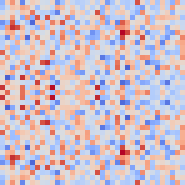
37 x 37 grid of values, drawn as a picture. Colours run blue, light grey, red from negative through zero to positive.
The middle left is the ninth with the highest average. No regular stripes run through it. Overall the values sit about 50% of the way up the scale. The values follow a bell shape. There is no seam. The middle right is the ninth with the lowest average. No overall slope runs across the table. It is mirror symmetric from top to bottom.
